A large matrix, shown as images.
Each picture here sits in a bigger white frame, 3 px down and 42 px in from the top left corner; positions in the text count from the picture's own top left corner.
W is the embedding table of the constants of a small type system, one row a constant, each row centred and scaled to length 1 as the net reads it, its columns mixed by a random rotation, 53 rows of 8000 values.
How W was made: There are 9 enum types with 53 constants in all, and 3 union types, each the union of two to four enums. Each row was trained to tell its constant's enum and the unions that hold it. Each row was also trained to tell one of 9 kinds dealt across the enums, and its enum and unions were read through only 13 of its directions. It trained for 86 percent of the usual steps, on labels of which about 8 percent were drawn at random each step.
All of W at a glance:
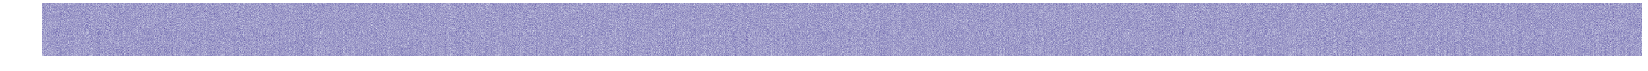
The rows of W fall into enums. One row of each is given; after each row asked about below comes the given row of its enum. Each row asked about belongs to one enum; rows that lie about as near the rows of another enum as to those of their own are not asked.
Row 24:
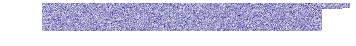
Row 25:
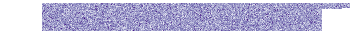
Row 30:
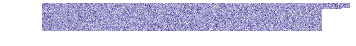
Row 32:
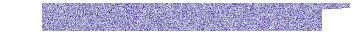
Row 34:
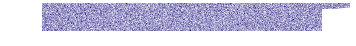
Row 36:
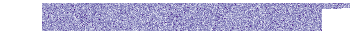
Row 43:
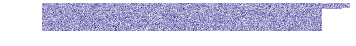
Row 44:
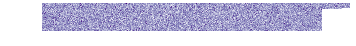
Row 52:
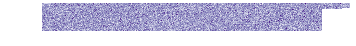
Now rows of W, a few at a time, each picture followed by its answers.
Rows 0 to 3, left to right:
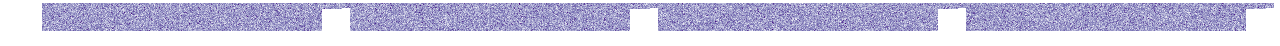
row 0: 32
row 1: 32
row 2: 24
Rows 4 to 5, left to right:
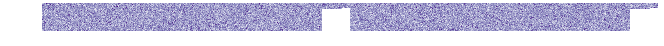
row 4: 30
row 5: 32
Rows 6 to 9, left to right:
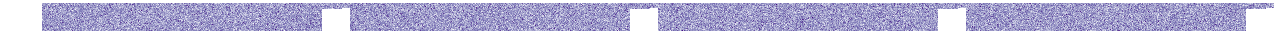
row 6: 34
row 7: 30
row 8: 43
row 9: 25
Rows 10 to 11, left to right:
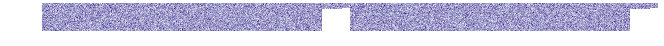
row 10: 34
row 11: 52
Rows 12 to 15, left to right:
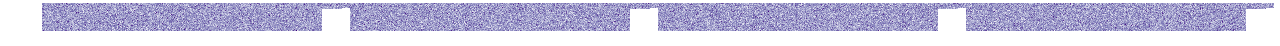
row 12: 43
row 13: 52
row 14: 25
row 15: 24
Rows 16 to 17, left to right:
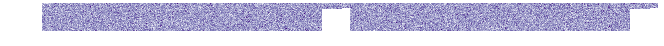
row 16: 52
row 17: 32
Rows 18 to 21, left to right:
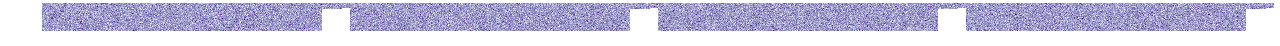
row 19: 24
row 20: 25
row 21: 24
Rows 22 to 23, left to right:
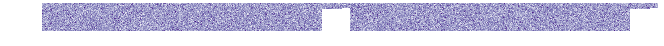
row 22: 24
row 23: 25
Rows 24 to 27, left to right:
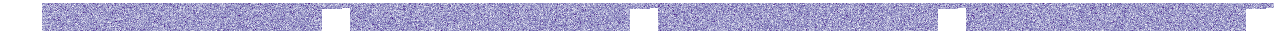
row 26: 30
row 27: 25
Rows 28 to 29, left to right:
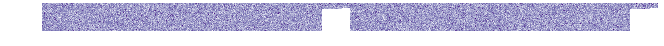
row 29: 30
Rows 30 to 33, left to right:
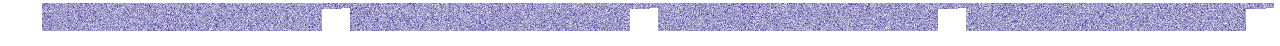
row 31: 30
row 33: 32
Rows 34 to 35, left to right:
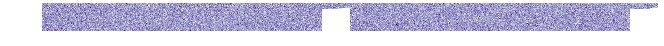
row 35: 24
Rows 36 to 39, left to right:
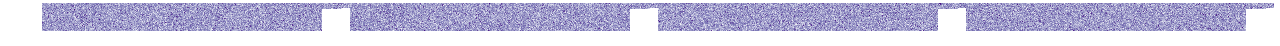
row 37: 34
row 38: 32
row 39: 52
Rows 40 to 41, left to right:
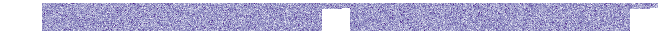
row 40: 52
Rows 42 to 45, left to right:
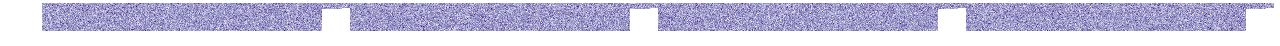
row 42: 32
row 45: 52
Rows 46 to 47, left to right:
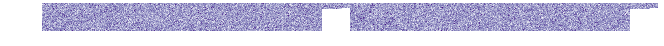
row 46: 34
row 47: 25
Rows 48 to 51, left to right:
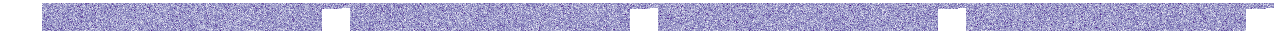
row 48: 34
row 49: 34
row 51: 52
